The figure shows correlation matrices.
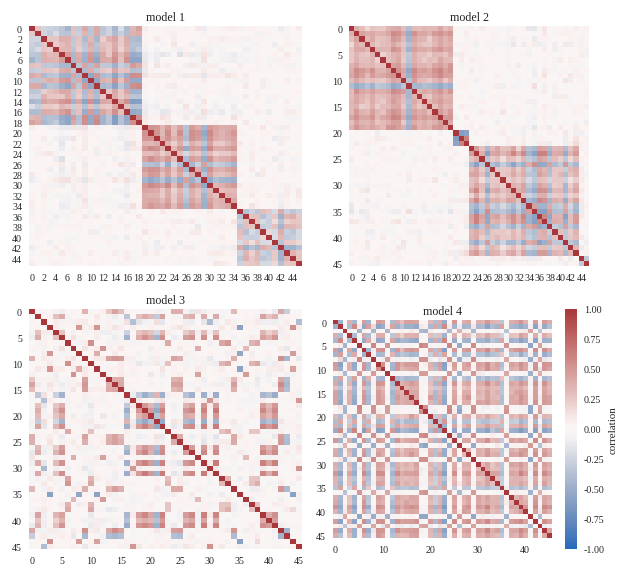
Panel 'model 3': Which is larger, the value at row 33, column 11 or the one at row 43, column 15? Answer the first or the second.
the first
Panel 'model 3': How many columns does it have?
46
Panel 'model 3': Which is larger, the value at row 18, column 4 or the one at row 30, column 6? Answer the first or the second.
the first
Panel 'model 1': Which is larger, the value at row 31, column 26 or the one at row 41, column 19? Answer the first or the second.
the second
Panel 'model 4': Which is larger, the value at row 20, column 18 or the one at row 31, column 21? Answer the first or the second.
the first
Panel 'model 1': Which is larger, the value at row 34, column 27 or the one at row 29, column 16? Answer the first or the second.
the first
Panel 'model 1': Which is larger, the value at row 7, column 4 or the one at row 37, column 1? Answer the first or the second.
the second
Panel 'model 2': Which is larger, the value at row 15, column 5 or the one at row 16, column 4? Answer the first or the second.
the second
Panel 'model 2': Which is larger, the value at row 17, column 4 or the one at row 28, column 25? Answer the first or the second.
the first
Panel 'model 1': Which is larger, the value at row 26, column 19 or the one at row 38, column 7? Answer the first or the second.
the second
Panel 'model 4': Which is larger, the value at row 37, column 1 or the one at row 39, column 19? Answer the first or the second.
the second
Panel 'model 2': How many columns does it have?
46
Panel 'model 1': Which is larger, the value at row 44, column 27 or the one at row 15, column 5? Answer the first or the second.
the second
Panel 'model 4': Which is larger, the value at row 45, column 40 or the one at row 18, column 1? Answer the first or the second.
the first
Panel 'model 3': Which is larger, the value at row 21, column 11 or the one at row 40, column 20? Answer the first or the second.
the second
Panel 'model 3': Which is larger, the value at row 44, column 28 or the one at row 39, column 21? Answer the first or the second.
the first
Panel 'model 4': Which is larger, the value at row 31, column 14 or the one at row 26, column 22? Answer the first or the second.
the first
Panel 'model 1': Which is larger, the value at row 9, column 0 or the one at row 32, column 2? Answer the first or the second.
the first
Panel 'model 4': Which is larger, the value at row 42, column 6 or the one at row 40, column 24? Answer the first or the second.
the first
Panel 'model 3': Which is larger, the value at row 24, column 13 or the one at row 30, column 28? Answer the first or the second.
the first
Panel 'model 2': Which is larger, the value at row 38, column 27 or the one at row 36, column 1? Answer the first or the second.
the second
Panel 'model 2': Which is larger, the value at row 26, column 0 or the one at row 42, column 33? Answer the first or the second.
the second
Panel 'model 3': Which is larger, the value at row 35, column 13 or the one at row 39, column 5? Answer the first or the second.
the second
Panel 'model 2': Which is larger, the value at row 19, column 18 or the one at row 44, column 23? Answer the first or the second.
the first
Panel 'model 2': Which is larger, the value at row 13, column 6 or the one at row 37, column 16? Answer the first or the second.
the first
